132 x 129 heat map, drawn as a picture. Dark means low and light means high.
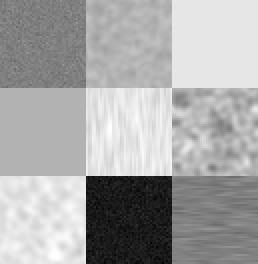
The table splits into 3 rows of 3 panels. Panel 1,1: middling, fine-grained, faint in contrast. Panel 1,2: high, blotchy, faint in contrast. Panel 1,3: very high, flat. Panel 2,1: high, flat. Panel 2,2: very high, streaked downward, faint in contrast. Panel 2,3: high, blotchy. Panel 3,1: very high, blotchy, faint in contrast. Panel 3,2: very low, fine-grained, faint in contrast. Panel 3,3: middling, streaked across, faint in contrast.
